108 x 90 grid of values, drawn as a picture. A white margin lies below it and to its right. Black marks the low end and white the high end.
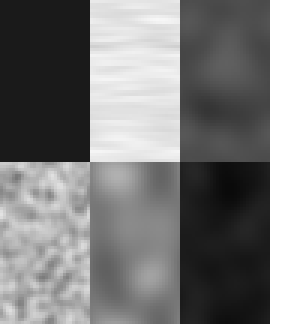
It is made of 2 by 3 panels. Panel 1,1: very low, flat. Panel 1,2: very high, streaked across, faint in contrast. Panel 1,3: low, smooth, faint in contrast. Panel 2,1: high, blotchy. Panel 2,2: middling, smooth. Panel 2,3: very low, smooth, faint in contrast.
